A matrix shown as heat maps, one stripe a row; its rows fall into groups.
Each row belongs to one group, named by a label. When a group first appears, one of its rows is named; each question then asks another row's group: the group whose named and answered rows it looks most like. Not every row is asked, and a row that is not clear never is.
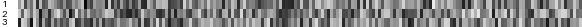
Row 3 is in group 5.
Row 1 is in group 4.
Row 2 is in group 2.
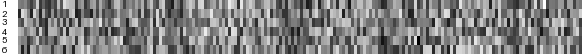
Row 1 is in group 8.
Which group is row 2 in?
5
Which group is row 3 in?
2
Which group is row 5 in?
8
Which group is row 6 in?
2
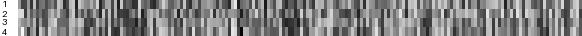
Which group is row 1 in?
4
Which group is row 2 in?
4
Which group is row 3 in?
4
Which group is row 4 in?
4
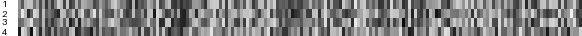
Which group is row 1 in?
2
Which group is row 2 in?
8
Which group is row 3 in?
2
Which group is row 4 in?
5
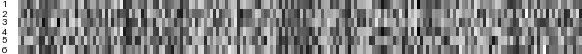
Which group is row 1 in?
8
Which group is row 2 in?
4
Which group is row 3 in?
4
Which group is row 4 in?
8
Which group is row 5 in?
2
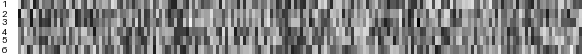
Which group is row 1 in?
2
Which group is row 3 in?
5
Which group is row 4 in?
2
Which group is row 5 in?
2
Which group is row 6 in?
8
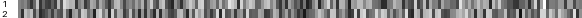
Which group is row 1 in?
8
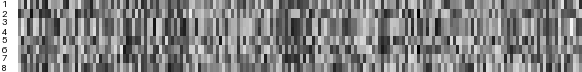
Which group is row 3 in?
8
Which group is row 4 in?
8
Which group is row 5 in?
2
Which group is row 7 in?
4
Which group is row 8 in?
4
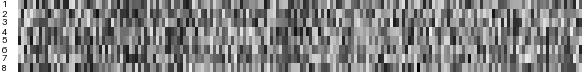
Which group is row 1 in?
4
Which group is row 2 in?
2
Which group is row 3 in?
2
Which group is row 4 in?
8
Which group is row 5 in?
5
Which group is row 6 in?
4
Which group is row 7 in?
4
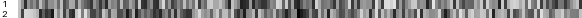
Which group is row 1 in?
4
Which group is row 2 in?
2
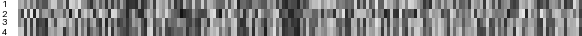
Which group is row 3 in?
4
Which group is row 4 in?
4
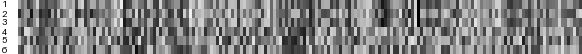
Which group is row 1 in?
8
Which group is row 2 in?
5
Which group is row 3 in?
8
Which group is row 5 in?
4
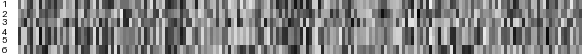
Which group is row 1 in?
8
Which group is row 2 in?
8
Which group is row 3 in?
4
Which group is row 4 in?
5
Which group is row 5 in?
5
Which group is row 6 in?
4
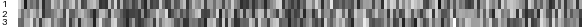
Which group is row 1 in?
4
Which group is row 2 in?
2
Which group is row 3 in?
2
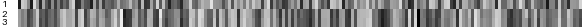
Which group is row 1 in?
5
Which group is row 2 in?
8
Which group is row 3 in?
8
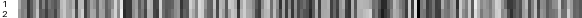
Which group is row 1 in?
8
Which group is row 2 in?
8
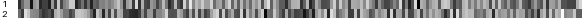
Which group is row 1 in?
5
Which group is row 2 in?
2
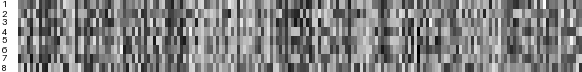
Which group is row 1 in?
8
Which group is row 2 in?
4
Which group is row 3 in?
8
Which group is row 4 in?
5
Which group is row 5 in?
8
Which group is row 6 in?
8
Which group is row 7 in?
5
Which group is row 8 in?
4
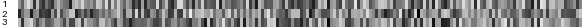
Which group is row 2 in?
5
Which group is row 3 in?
2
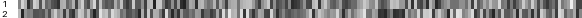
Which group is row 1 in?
8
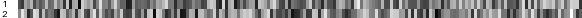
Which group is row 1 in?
2
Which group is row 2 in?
8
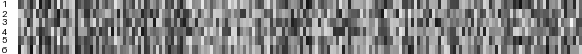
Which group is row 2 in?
4
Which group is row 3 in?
8
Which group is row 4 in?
4
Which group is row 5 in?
5
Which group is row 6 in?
5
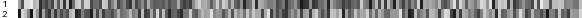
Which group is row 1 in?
2
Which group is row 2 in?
5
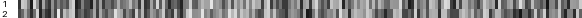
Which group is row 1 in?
5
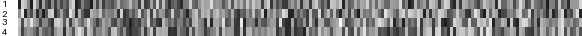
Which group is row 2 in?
4
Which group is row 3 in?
2
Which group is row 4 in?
2
